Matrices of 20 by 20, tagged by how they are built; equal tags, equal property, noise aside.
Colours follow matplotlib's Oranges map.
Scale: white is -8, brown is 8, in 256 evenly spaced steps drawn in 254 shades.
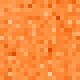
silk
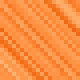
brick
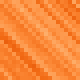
brick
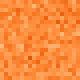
silk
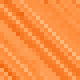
brick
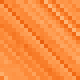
brick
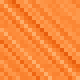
brick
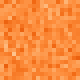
silk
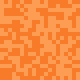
silk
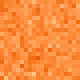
silk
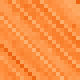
brick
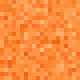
silk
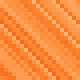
brick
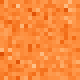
silk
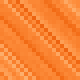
brick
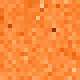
silk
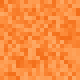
silk
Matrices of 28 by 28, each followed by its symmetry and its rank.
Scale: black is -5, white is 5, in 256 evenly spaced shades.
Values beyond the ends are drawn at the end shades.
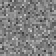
neither, full rank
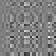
neither, rank two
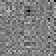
neither, rank five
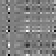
neither, rank two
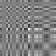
symmetric, rank one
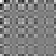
symmetric, rank one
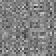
neither, rank five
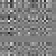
neither, rank two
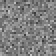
neither, full rank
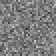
neither, full rank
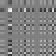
symmetric, rank one
